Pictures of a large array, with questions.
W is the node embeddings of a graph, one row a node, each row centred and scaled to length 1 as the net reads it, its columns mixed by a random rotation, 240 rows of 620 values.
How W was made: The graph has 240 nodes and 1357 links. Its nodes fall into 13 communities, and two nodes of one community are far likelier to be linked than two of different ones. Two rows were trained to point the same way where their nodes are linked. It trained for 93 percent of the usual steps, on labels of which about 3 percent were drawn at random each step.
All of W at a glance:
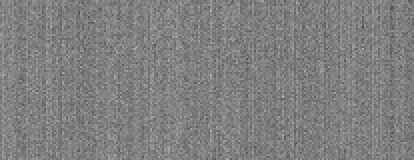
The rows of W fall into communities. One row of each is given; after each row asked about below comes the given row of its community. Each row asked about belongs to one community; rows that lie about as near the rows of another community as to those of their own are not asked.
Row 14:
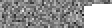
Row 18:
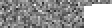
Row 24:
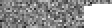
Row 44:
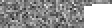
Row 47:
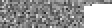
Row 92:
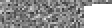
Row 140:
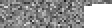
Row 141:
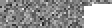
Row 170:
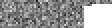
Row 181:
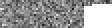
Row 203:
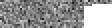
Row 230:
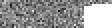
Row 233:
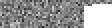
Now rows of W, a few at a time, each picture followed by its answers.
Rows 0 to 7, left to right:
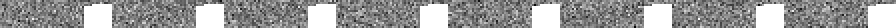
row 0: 14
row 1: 181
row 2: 203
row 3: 14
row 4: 230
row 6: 230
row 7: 18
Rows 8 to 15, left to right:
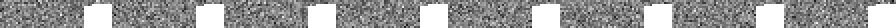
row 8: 170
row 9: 233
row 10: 47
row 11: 233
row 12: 233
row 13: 14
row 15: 181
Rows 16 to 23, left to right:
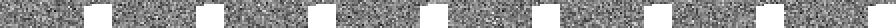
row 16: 18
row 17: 233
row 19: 44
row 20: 18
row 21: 140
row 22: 203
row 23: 141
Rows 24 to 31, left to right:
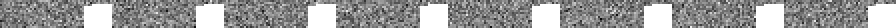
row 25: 18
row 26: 44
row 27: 140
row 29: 24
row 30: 141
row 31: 170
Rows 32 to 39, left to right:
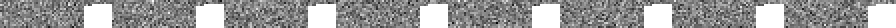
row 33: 181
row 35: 170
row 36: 141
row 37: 233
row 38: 141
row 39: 47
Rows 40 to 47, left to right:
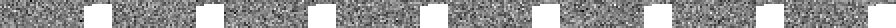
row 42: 24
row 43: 233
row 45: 92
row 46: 181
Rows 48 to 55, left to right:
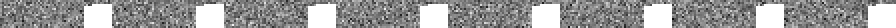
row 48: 233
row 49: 230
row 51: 170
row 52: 230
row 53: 141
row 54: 24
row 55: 24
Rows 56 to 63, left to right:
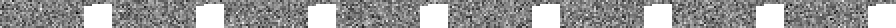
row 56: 141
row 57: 44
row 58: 141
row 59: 44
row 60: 233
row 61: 170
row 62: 141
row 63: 233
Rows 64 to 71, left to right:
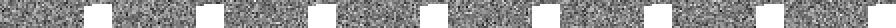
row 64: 47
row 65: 181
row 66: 92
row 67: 14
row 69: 92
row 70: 18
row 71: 170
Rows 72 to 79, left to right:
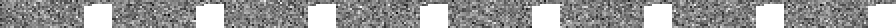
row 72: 24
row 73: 203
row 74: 141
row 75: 140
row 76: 18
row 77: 140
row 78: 14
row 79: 18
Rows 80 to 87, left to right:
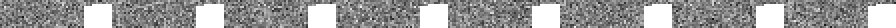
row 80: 233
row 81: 44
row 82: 18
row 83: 140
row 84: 18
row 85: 230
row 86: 141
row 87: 140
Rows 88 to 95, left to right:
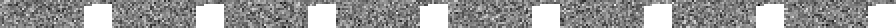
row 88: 92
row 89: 181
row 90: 47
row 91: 141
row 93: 44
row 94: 230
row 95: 181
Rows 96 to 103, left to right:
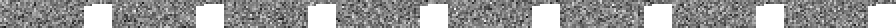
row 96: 47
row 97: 14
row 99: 92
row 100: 170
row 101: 24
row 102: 230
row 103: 140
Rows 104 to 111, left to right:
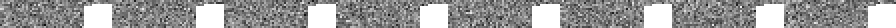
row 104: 44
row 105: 92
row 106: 24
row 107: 230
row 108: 14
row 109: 44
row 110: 141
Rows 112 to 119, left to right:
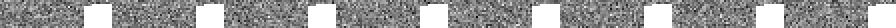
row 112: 92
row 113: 233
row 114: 233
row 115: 141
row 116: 181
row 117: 92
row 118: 92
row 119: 233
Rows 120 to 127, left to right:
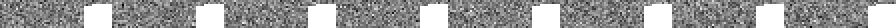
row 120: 230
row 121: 230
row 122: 140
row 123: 233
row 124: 14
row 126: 47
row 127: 14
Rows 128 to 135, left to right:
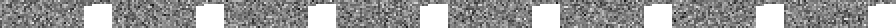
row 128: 181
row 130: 203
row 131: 140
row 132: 233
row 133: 92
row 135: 170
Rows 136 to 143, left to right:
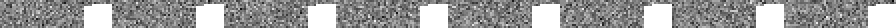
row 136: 181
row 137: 203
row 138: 18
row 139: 140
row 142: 24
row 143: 181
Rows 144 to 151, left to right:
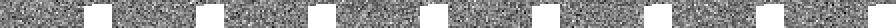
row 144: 140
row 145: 24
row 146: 140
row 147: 92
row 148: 18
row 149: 230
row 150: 18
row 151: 140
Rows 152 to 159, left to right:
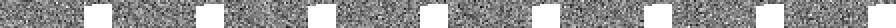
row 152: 203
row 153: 141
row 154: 18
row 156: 230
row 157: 233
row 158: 92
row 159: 170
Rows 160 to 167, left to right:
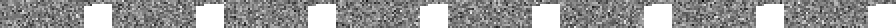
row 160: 14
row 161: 141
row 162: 24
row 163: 230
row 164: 140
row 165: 230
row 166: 233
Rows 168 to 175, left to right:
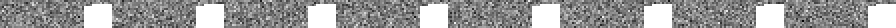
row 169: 47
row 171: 141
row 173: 181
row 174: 14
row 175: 14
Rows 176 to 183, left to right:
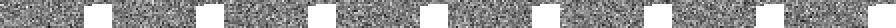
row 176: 140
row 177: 47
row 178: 92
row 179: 14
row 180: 141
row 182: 203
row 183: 14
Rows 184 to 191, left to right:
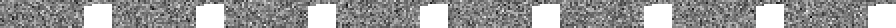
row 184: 44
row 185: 170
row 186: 47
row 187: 230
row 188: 24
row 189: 230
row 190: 203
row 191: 14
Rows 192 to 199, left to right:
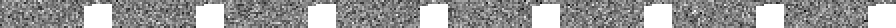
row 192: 170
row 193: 18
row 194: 92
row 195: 170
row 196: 24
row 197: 233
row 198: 14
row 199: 233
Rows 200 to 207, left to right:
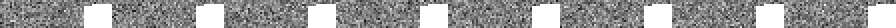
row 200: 230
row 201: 233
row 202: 140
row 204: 203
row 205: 140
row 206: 140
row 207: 181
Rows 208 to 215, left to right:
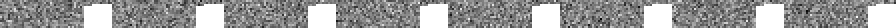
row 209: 203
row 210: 18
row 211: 24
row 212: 233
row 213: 141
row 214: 92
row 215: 92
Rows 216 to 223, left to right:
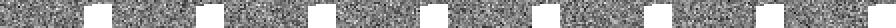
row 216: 44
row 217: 203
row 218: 18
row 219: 181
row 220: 18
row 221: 141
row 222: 140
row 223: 24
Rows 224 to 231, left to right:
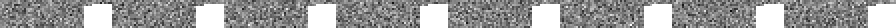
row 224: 92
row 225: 141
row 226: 140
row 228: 170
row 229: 92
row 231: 141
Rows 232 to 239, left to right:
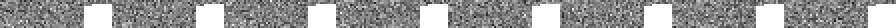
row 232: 203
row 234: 170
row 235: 203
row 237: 14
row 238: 47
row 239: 140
